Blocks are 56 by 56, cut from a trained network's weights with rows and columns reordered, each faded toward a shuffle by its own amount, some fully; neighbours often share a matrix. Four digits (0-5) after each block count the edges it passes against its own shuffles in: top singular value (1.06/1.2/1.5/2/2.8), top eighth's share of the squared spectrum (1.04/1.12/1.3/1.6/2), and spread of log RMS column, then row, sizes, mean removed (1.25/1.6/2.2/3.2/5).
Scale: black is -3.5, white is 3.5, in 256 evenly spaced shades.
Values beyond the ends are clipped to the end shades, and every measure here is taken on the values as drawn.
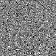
2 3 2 1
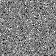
0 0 0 0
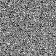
0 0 0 0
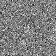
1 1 0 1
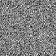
3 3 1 1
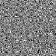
3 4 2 2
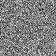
0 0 0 0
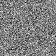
0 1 0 0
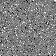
0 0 0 0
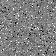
0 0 0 0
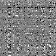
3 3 3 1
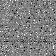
1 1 1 0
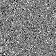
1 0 0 0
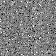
1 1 0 0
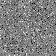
0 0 0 0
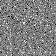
0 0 0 0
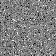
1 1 0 0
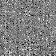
1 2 0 2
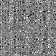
3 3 0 2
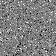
0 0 0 0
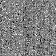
2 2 0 1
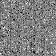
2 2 0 2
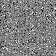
1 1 0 1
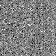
1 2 0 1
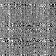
3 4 0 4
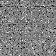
1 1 0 1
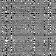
3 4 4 2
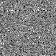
2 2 0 1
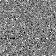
2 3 0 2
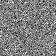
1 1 0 0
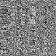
3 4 2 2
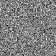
2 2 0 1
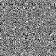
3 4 2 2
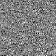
3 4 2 2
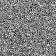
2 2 0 0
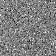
0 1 0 0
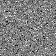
1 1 0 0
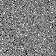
1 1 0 0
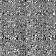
3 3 0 3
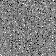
0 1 0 0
